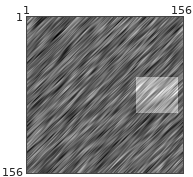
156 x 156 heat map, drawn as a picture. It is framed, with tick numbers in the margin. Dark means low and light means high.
In the middle right lies a patch that is higher than the rest. On average the colour sits 40% of the way up the scale. Neither half mirrors the other. The grain runs diagonally up to the right. The ninth with the highest average is the middle right.
